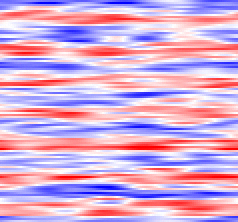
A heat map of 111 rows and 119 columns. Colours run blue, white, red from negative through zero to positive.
The grain runs across in streaks. The middle right is the ninth with the highest average. Stripes running across repeat 7 times from top to bottom.
